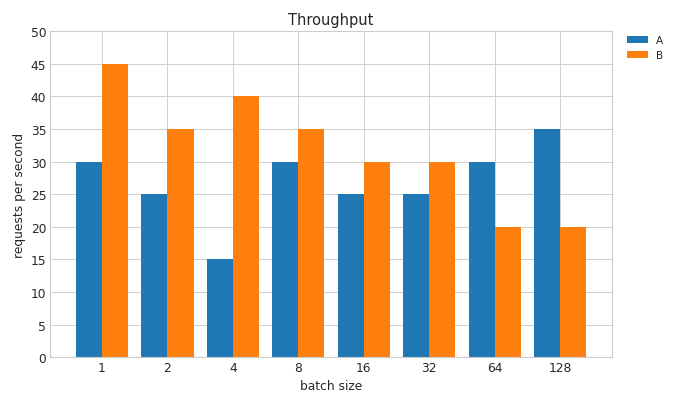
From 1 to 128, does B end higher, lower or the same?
lower
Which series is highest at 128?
A
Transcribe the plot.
Title: Throughput
x-axis: batch size, ticks 1 2 4 8 16 32 64 128
y-axis: requests per second, ticks 0 5 10 15 20 25 30 35 40 45 50
Legend: A, B
Values:
A: 30 25 15 30 25 25 30 35
B: 45 35 40 35 30 30 20 20
